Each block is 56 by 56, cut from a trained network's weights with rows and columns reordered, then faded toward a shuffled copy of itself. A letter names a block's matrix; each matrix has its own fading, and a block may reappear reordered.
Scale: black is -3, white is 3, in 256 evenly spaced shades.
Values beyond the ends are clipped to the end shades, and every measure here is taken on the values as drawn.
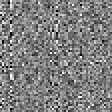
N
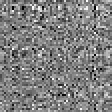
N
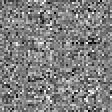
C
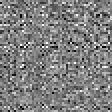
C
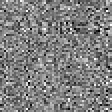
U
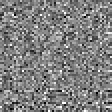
U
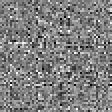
U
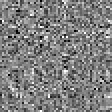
C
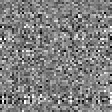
C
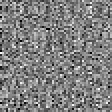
N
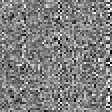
N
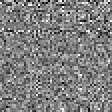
U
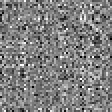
C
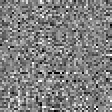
C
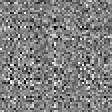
N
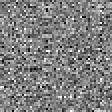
U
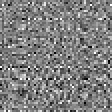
C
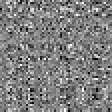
N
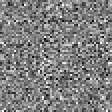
U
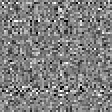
U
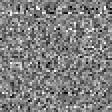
U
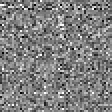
U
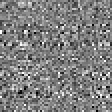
C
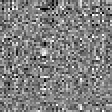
C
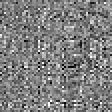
C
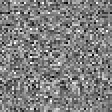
U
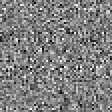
U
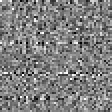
U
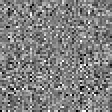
C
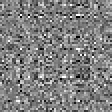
N
